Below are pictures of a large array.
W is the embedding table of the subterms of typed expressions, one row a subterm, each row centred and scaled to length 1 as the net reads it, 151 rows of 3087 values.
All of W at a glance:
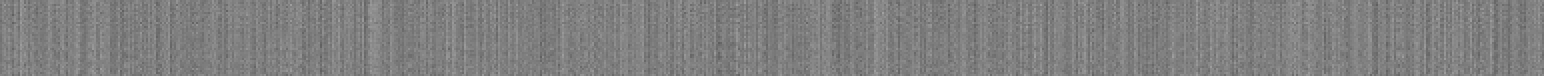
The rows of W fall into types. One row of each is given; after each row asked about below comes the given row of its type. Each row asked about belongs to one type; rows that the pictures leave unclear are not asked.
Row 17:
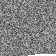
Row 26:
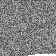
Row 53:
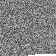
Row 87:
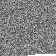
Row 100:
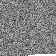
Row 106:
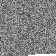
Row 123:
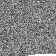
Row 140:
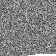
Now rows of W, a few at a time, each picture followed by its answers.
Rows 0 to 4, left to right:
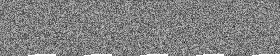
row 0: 106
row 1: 140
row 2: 26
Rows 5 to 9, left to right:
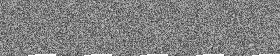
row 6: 123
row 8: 106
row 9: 53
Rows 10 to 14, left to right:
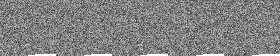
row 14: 17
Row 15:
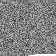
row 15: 100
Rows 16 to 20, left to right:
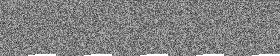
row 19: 26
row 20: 26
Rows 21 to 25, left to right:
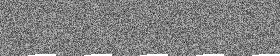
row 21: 53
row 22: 100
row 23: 87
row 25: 106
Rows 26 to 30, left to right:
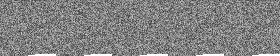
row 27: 106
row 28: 87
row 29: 87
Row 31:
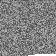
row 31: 26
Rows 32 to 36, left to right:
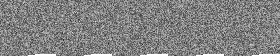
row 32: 17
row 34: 106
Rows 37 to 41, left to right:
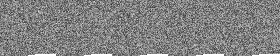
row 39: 17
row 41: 53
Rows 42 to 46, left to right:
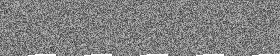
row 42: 140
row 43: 53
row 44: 87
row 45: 123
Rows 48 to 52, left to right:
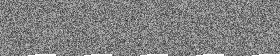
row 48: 53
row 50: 100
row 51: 140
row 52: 17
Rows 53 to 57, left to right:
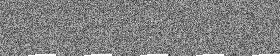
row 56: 87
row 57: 106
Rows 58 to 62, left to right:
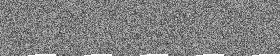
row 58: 53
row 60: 106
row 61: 17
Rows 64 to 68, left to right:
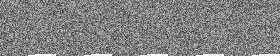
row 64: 100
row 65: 140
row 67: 53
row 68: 53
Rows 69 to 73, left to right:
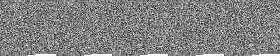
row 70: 123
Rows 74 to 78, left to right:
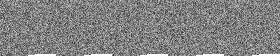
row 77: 53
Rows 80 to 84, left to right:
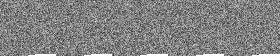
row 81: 123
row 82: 26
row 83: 53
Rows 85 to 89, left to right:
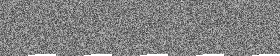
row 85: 123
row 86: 17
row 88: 26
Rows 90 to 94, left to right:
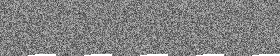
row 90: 140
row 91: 106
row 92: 123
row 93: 140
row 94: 100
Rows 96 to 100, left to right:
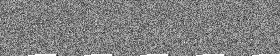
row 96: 87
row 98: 26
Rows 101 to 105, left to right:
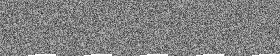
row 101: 53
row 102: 17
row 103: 26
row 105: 123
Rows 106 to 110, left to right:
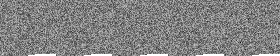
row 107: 53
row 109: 53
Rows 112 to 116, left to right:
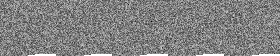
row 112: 140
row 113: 17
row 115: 87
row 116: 53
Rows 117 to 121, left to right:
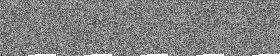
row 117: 123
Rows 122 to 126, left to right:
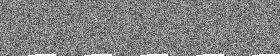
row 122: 106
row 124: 106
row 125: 26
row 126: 100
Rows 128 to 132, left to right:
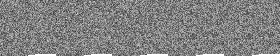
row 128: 100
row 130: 17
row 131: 106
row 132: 106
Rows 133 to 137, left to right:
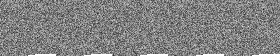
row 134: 87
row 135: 123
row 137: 100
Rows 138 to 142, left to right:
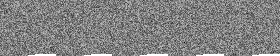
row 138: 140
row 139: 17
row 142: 106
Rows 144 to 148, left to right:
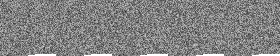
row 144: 106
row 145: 123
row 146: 17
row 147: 53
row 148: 106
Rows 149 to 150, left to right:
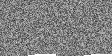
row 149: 87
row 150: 17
